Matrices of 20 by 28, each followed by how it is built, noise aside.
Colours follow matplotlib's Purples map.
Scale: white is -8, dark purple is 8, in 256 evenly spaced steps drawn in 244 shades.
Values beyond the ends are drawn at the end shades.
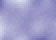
smooth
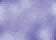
smooth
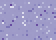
sparse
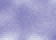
smooth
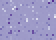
sparse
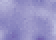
smooth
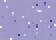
sparse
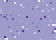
sparse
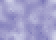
smooth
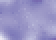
smooth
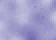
smooth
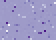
sparse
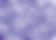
smooth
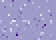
sparse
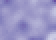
smooth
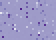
sparse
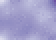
smooth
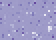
sparse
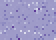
sparse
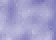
smooth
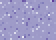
sparse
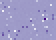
sparse
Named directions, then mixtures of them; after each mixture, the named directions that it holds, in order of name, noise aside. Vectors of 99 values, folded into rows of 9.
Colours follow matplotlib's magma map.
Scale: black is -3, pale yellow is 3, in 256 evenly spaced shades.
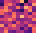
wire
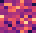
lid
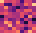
lid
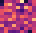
lid, wire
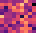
lid, wire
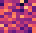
wire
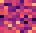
lid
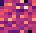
lid, wire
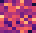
lid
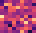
lid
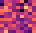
wire
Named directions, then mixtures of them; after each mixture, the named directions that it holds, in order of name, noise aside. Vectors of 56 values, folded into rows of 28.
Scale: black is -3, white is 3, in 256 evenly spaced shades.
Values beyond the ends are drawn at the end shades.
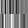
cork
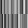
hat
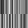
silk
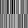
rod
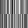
hat, rod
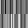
cork, silk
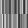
hat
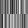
cork, hat, rod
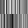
cork, rod, silk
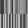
silk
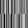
cork, rod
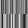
cork, silk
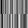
cork, hat, silk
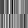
rod, silk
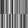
silk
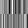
hat, rod, silk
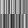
cork, rod, silk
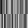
cork, hat, silk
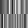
hat, rod, silk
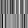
cork, hat, rod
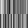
silk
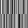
cork, hat, rod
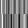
cork, hat, silk
